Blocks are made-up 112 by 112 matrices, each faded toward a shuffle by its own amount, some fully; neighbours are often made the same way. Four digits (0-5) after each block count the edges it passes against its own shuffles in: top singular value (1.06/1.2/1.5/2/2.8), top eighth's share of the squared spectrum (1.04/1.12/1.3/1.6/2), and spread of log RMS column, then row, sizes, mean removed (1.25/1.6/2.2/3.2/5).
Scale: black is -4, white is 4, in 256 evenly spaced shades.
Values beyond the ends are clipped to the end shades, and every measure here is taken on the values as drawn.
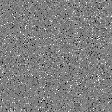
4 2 1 1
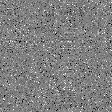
3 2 1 0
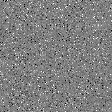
3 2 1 1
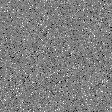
1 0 0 0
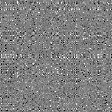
5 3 2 3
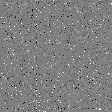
3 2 1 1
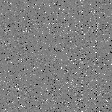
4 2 1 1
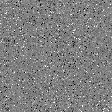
3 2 1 0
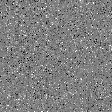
3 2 1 0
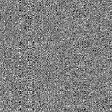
4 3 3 2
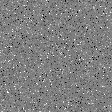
0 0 0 0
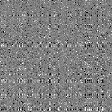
5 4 3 3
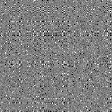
5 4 3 3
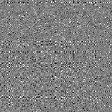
5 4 3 3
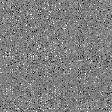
4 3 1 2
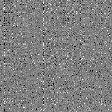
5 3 2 2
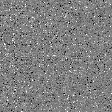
3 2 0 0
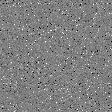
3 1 0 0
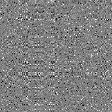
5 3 2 2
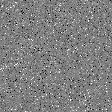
2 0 0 0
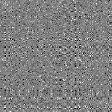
5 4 3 3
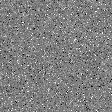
0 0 0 0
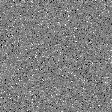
3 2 0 0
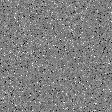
0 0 0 0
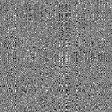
5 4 3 2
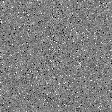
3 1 1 0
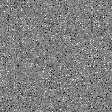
3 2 1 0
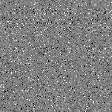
4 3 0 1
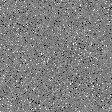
1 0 0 0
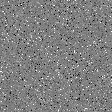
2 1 0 0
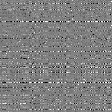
5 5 2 4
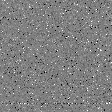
2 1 0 0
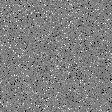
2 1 0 0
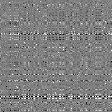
5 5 2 4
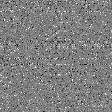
4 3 0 2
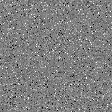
3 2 0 1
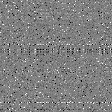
4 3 1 2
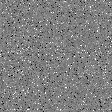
1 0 0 0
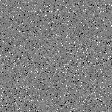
3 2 0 1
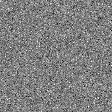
3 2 1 0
